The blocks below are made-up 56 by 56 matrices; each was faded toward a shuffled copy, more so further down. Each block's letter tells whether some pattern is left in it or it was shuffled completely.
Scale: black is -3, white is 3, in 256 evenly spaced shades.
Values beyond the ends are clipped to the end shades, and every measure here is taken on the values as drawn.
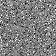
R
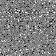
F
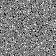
R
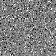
F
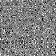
F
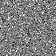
R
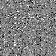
F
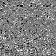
F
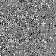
F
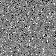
R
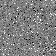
R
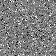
R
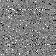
F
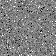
R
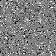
F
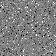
R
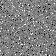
R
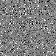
F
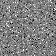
R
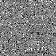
F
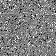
R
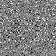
F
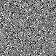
R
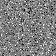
R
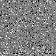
F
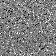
R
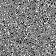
R
